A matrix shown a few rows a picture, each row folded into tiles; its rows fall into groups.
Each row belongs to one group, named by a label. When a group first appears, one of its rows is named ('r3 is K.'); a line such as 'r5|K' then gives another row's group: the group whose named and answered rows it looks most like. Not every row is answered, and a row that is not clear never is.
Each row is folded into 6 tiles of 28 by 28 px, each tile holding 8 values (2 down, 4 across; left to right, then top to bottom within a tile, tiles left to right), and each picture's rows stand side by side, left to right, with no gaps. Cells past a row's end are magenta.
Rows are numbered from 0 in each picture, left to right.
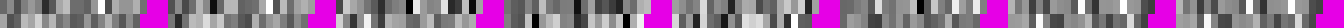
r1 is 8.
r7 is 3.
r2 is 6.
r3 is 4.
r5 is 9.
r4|3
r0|8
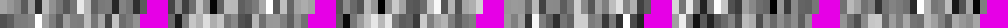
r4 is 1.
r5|6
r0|6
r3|3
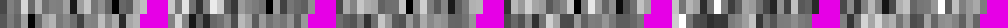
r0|4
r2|4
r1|1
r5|8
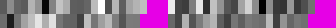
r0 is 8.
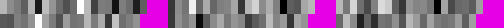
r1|4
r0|6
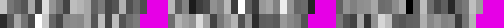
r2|4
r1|3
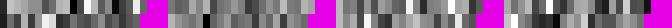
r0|4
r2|3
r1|9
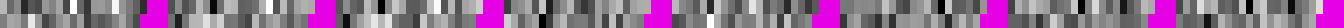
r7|4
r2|8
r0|3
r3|9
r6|4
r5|1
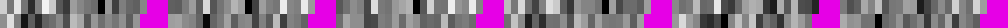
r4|1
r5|9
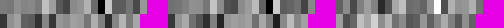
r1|1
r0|1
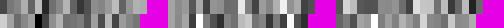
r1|3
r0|9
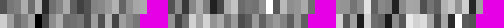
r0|9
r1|8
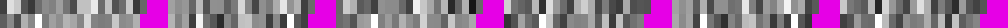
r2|6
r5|6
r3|6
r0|6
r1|3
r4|3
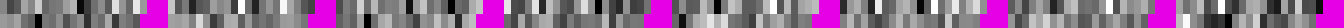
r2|4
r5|9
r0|9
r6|8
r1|3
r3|6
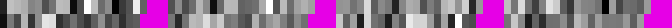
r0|4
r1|8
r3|1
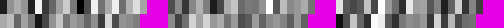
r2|6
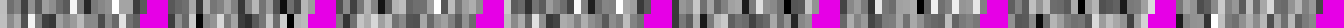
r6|4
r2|8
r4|4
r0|3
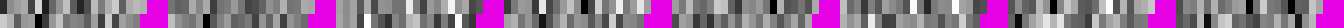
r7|4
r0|9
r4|1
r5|3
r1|9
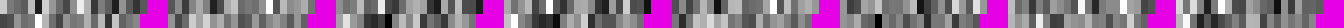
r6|3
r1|8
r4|8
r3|1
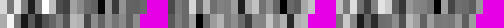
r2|1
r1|4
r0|1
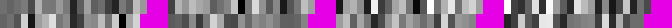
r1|4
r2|9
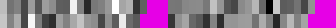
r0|3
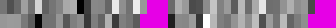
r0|9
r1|6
